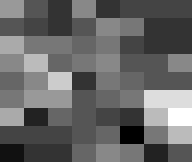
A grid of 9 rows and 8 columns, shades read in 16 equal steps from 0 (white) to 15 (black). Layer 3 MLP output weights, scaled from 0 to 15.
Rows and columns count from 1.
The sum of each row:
80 82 73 62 68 51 64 79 85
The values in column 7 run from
2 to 13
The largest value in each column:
14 13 12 12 12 15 13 12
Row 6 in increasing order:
2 2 6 6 8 8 9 10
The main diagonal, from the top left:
6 11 8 8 8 8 4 4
